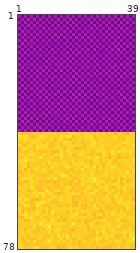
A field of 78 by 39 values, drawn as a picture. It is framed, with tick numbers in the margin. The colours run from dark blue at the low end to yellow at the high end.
It is made of 2 by 1 panels. Panel 1,1: low, checkered. Panel 2,1: very high, fine-grained, faint in contrast.
